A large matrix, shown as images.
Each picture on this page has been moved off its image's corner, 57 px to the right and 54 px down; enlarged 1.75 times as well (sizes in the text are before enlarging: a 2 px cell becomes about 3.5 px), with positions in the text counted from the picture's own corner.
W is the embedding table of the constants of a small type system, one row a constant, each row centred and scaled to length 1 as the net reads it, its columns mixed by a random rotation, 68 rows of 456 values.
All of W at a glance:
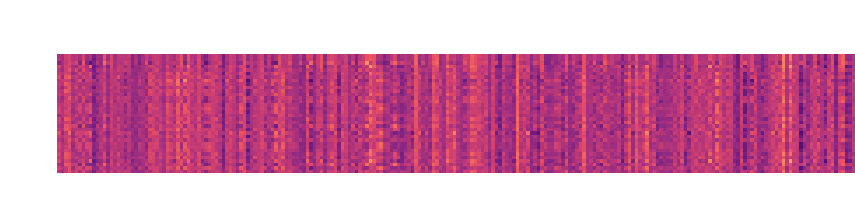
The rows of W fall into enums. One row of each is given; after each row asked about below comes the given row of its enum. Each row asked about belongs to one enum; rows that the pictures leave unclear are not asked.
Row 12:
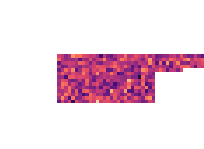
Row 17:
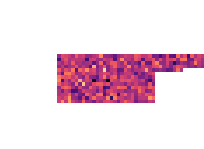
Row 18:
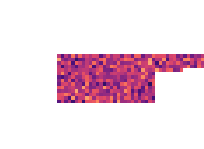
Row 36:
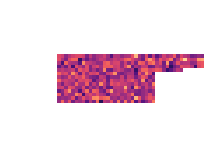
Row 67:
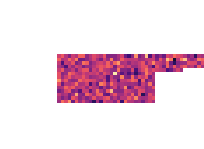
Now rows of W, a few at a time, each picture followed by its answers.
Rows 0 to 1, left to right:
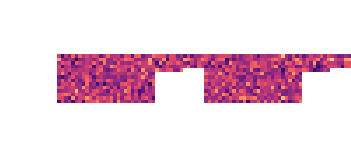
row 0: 18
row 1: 36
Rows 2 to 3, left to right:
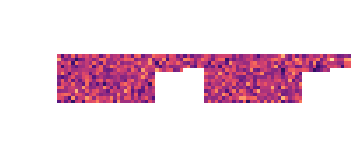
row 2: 18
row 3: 36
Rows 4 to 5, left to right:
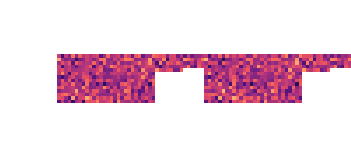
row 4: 18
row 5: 18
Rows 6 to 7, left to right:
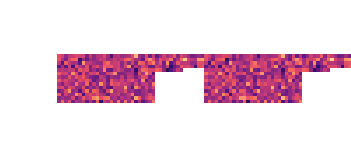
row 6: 36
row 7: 36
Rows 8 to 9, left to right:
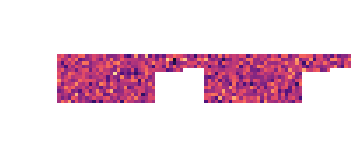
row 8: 67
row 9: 18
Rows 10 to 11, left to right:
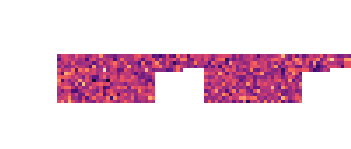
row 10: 17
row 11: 36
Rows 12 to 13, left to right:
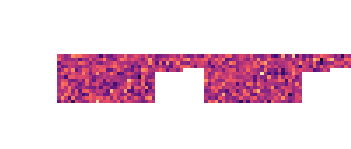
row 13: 67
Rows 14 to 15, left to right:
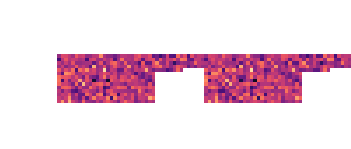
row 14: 17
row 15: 17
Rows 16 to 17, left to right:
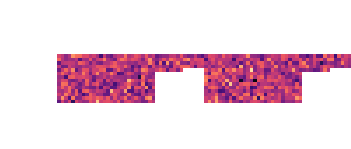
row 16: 12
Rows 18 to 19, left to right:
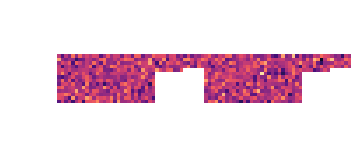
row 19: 67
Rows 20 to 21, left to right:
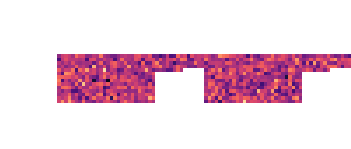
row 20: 17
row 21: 12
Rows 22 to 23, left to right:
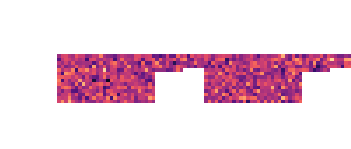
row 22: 17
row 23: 36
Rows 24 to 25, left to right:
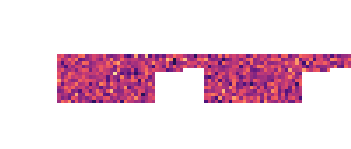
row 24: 67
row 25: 18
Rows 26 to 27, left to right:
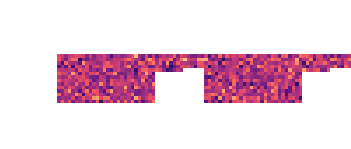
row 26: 36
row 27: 18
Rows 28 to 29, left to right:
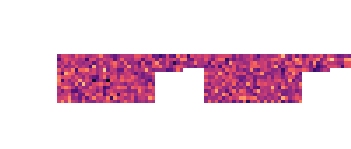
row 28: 17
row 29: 36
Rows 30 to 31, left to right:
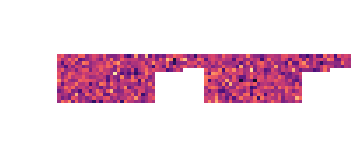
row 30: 67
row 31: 17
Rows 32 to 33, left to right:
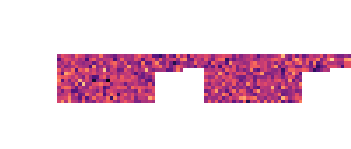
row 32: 17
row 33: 36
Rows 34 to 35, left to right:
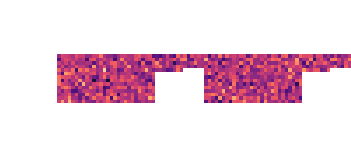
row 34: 17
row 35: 18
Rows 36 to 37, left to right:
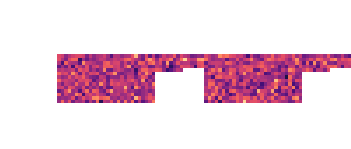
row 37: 12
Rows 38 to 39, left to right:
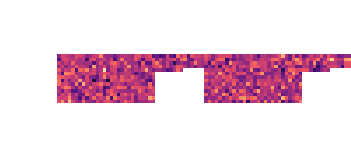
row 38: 17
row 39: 36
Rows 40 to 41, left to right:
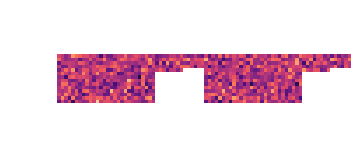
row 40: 12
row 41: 18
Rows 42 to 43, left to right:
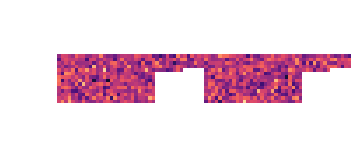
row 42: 17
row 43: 12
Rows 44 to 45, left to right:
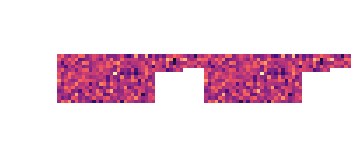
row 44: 67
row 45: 67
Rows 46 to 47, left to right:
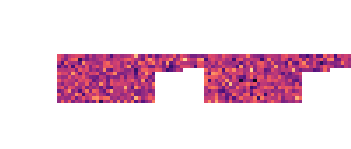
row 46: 36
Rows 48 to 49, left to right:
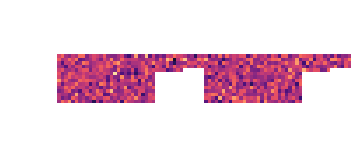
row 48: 67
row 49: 18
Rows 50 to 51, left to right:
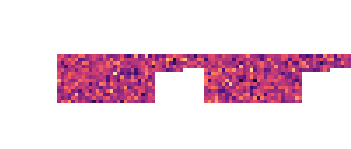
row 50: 67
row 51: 17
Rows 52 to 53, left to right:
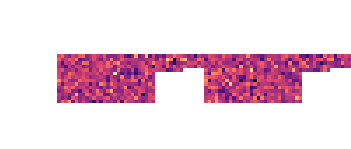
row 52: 67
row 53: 17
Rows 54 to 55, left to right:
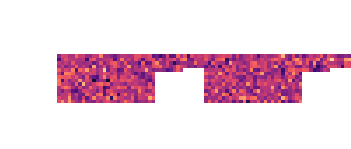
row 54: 17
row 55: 36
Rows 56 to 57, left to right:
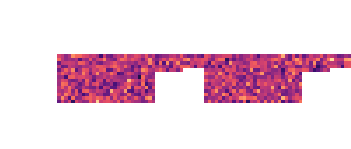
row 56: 12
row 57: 36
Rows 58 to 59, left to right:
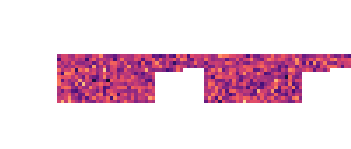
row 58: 17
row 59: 12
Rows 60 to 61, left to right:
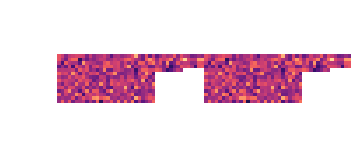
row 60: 36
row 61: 36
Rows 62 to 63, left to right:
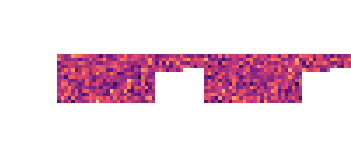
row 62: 12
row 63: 18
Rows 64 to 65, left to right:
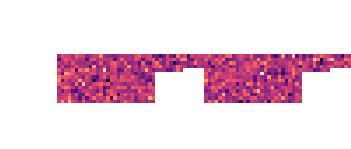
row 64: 17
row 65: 67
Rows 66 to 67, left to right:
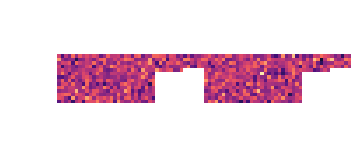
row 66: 18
